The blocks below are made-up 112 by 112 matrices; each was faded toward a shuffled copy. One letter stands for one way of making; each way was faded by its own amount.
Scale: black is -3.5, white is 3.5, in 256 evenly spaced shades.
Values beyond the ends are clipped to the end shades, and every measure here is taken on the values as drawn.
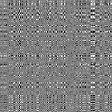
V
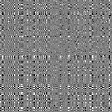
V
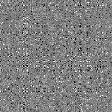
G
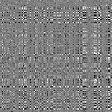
V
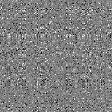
G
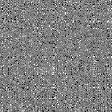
G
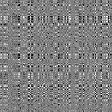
V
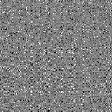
G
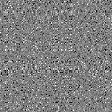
G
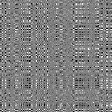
V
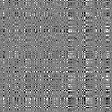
V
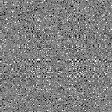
G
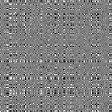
V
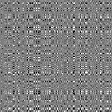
V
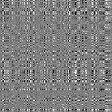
V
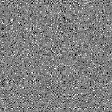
G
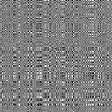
V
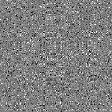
G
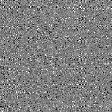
G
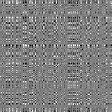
V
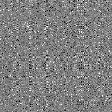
G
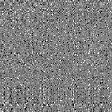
G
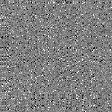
G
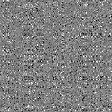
G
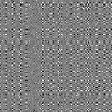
V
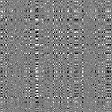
V
